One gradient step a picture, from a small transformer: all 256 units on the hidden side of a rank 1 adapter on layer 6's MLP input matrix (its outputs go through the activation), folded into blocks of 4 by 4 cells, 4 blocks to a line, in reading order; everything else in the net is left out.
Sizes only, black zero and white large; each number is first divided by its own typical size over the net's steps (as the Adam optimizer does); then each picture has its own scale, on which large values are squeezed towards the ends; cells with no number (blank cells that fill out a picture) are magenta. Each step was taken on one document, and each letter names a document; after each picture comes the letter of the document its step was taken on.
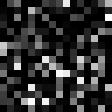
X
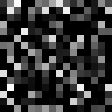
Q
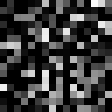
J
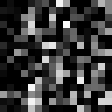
X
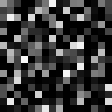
Q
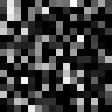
Q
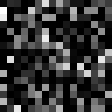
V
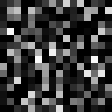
Q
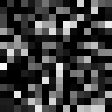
J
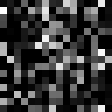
V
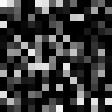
Q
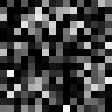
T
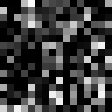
J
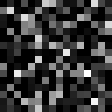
X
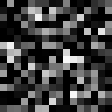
J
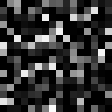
V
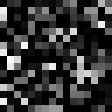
V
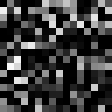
V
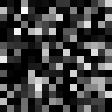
T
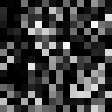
J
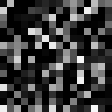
V
